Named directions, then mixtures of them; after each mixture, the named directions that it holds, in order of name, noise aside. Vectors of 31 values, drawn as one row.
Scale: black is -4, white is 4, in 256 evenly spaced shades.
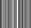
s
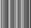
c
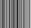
c, s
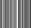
c, s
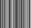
c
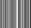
c, s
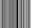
c, s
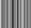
c, s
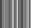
c, s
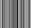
c, s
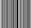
s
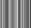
c, s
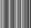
c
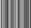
c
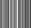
c, s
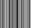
c, s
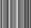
c, s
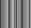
c, s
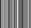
c, s
